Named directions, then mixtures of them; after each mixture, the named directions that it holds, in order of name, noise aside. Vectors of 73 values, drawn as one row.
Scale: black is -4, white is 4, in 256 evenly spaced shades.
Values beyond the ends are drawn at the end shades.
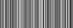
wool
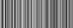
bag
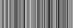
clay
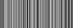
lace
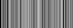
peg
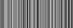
lace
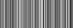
wool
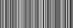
wool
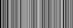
peg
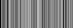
peg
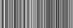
bag, clay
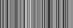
clay, peg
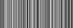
lace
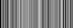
peg, wool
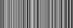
lace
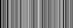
peg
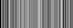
peg, wool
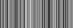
clay, peg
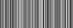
wool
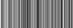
lace, peg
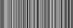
lace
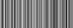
bag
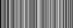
clay, peg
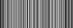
lace, peg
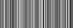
wool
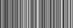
lace, peg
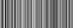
bag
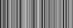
peg, wool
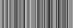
clay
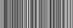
lace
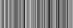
clay
